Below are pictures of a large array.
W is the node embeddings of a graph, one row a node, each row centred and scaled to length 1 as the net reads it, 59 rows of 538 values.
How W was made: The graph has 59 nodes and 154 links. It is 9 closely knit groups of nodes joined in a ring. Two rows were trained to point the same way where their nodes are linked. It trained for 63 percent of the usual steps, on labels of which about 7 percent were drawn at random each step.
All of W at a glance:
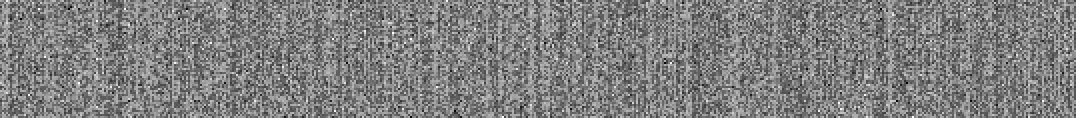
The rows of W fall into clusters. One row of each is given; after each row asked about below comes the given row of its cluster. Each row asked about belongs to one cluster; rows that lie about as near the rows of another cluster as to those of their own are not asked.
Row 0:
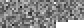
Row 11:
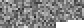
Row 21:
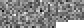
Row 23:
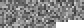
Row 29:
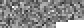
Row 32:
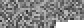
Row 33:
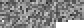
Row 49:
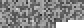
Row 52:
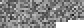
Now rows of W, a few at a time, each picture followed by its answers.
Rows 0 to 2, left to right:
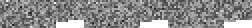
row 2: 52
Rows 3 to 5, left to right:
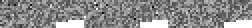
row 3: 33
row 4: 0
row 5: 49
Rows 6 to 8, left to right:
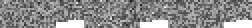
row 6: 32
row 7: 33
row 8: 33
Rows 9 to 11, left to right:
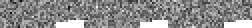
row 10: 23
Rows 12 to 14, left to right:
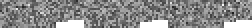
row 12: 49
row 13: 32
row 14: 23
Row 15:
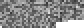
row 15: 49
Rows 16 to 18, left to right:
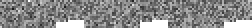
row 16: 32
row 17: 0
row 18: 23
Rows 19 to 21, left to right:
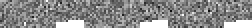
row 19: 21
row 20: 29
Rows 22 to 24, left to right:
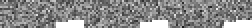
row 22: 33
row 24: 32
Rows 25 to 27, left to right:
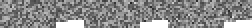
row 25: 11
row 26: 32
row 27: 52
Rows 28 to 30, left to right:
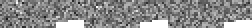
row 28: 52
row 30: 11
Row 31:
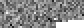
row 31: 0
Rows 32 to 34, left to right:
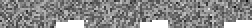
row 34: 32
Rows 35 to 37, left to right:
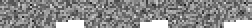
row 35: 33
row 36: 11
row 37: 33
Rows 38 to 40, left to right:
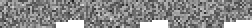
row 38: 21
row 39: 21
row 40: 0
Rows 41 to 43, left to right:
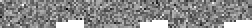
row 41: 0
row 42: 21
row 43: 29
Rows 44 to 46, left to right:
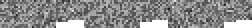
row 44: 33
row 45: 0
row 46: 21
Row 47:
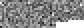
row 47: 21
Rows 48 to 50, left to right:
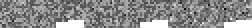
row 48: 49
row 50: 11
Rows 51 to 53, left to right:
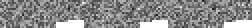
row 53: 32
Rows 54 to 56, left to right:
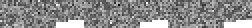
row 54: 23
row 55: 23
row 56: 52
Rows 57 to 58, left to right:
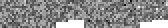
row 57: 49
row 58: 21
